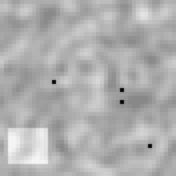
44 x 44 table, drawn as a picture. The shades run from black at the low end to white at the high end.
Overall the values sit about 70% of the way up the scale. The halves do not mirror each other. An odd patch, higher than its surroundings, sits in the bottom left. The bottom left is the ninth with the highest average. Four lone cells stand out, each far lower than its neighbours. The texture is blotchy.
